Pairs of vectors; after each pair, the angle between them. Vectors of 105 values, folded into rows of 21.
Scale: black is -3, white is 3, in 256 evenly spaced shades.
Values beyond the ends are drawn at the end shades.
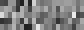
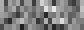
orthogonal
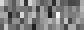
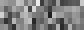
partly aligned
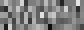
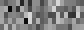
partly opposed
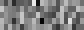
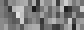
partly aligned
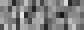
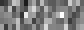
nearly opposite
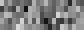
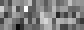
nearly opposite
